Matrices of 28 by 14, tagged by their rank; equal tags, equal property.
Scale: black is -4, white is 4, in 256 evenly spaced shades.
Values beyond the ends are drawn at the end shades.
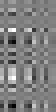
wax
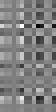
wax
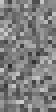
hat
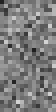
hat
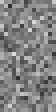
hat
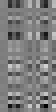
wax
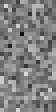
hat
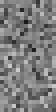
hat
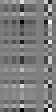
wax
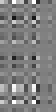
wax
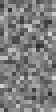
hat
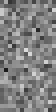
hat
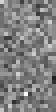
hat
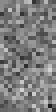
hat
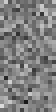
hat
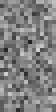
hat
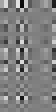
wax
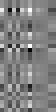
wax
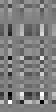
wax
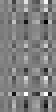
wax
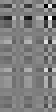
wax
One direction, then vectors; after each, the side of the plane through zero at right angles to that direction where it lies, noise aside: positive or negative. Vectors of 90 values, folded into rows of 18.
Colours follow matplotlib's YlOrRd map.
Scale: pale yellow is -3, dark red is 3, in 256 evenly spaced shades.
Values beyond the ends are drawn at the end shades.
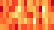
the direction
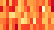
positive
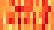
negative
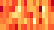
positive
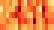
negative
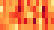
negative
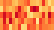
negative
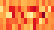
negative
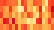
positive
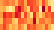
negative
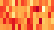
positive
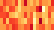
positive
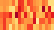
negative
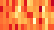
positive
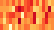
negative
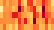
negative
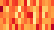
positive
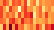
positive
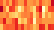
positive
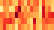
negative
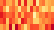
positive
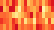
positive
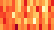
positive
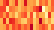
positive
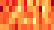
positive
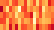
positive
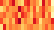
negative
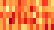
negative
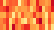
positive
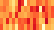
negative
